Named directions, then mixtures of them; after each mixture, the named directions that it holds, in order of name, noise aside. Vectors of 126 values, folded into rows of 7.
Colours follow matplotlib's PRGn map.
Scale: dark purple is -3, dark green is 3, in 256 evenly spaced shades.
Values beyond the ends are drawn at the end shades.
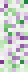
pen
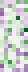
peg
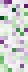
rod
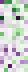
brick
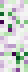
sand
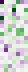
brick, peg, rod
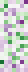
pen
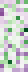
peg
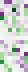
peg, rod, sand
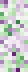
pen, rod, sand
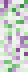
peg, pen, rod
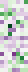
pen, sand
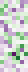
pen, sand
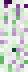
brick, rod
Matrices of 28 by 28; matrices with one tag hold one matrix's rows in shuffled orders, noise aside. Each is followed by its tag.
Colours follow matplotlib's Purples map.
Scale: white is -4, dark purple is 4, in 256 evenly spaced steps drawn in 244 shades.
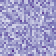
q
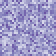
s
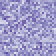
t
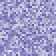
t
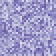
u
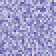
u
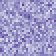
u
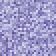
s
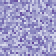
t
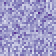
u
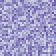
s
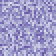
u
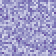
s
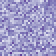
q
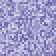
q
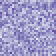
s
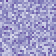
s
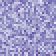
q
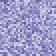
t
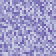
u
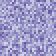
u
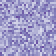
q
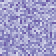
t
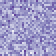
q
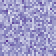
u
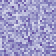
q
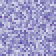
q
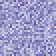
u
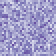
u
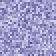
t
